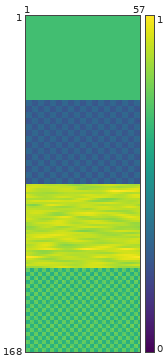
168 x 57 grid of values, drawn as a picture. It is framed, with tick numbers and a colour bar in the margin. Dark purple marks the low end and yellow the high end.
The table splits into 4 rows of 1 panel. Panel 1,1: high, flat. Panel 2,1: low, checkered, faint in contrast. Panel 3,1: very high, streaked across, faint in contrast. Panel 4,1: high, checkered.
